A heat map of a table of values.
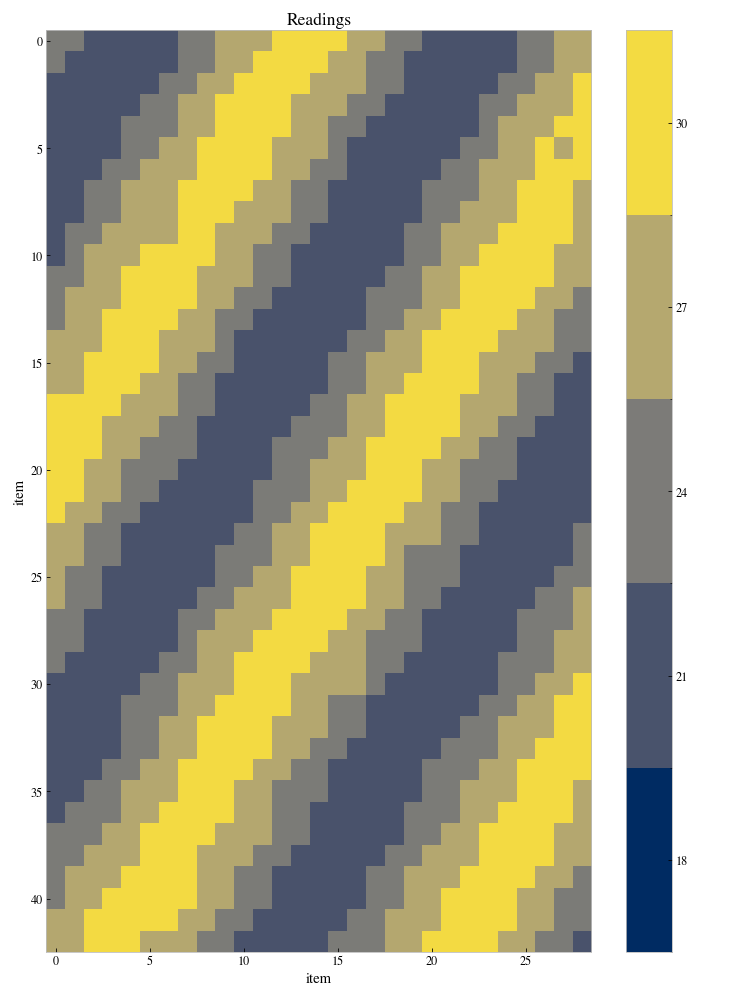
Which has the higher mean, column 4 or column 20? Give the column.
4
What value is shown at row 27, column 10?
27
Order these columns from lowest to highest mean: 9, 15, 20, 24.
15, 20, 24, 9
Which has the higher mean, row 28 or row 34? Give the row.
34
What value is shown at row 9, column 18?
21
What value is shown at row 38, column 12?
24
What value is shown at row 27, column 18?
24
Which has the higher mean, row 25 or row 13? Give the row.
13
